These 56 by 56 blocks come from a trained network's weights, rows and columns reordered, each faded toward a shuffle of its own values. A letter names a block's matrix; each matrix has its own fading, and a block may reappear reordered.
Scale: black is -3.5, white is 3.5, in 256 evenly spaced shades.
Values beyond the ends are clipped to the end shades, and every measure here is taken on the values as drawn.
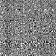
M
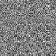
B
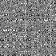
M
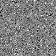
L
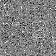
L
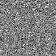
L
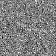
L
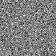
L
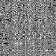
M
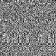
B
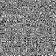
B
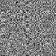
B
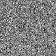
L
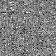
L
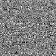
B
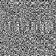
B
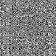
M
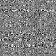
M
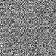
B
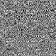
B
